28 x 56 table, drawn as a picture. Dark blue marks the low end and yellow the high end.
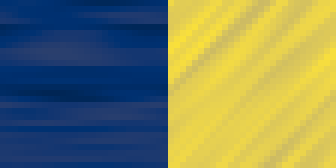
The table splits into one row of 2 panels. Panel 1,1: very low, streaked across, faint in contrast. Panel 1,2: very high, slanting up to the right, faint in contrast.
